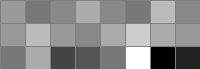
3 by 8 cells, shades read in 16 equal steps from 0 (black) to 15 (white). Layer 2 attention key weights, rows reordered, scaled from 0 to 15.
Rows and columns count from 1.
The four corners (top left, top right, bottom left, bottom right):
9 8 7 2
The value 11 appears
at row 1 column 7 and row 2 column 2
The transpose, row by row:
9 9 7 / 7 11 10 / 8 9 4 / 10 8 5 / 8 10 7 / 7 12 15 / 11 10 0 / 8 9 2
